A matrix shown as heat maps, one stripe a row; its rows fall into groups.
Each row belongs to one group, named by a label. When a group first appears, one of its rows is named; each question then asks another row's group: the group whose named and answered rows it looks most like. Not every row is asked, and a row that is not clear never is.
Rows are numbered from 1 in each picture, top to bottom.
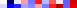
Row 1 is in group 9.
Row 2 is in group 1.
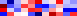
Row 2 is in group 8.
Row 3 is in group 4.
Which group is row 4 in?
1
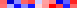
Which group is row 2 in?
1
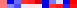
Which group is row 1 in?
9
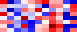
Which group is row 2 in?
1
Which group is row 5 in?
4
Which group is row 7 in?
4
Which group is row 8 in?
1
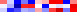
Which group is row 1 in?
1
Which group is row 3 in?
1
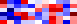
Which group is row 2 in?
1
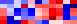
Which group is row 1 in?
1
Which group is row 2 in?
4
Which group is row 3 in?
1
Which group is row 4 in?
1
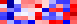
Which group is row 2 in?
9
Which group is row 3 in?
1
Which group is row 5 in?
9
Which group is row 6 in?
1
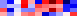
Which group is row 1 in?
4
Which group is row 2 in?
4
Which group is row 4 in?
9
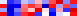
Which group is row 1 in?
1
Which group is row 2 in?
8
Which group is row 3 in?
9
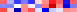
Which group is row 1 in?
1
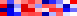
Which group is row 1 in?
9
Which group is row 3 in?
4
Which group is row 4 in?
8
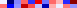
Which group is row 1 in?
9
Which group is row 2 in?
8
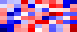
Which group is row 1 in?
4
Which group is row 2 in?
1
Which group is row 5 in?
9
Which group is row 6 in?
4
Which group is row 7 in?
9
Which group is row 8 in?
9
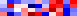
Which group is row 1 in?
1
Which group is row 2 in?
1
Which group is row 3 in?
4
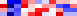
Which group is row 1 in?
8
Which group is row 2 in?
8
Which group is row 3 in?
4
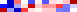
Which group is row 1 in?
9
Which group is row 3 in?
8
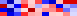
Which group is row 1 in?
9
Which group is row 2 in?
8
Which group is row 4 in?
8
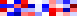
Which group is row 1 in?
8
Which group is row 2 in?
9
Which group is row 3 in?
1
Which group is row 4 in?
8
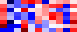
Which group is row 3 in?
8
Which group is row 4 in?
1
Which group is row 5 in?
1
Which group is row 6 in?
9
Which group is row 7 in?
8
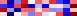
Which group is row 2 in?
9
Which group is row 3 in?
8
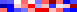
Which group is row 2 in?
9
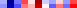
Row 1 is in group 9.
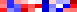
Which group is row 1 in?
9
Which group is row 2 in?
9
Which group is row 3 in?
8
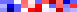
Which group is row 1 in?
4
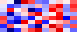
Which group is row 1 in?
8
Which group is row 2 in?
1
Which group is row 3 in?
1
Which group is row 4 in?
4
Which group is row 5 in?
1
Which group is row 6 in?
8
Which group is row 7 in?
1
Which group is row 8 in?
4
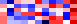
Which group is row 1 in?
9
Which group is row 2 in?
1
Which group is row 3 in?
9
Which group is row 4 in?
9
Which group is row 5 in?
1
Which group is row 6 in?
1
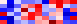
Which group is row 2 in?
4
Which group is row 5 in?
9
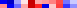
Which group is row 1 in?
4
